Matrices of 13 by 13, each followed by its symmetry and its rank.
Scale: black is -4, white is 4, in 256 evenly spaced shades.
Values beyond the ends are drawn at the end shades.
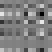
neither, rank one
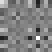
symmetric, rank two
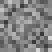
symmetric, full rank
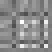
symmetric, rank two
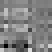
neither, rank two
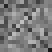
symmetric, full rank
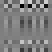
neither, rank one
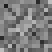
symmetric, full rank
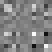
symmetric, rank two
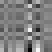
neither, rank one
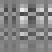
neither, rank one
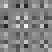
symmetric, rank two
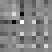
symmetric, rank two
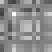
symmetric, rank two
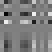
neither, rank one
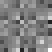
symmetric, rank two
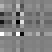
neither, rank one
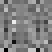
neither, rank two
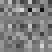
neither, rank two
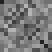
symmetric, full rank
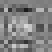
neither, rank two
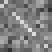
symmetric, full rank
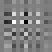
neither, rank one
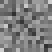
symmetric, full rank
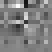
neither, rank two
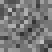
symmetric, full rank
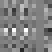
neither, rank two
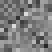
symmetric, full rank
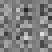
neither, rank two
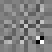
symmetric, rank two
